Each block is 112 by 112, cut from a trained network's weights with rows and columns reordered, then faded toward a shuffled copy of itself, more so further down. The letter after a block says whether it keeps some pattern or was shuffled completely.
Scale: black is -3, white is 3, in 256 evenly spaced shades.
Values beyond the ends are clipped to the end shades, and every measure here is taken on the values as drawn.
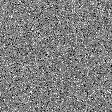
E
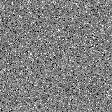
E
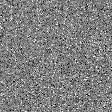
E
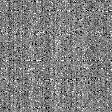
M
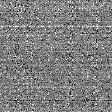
M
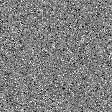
E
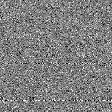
M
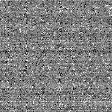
M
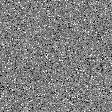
E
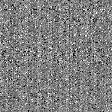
M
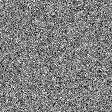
E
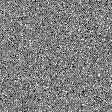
E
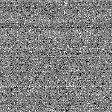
M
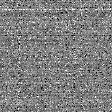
M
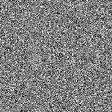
M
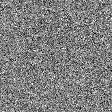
E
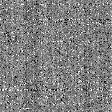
M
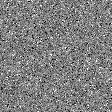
E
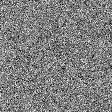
E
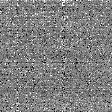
M
